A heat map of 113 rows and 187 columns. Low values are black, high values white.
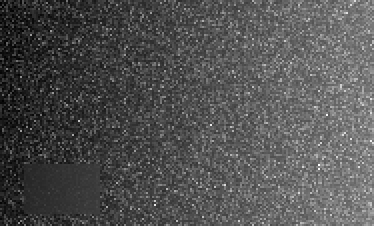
Grain: fine. Odd rows or columns: none. Calmest part: bottom left. Average level on the scale: 30%. Stripes: none. Slope: up to the right. Odd patch: calmer, in the bottom left.
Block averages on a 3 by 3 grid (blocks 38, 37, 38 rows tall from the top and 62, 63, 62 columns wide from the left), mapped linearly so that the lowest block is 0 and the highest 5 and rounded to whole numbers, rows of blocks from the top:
025
025
035
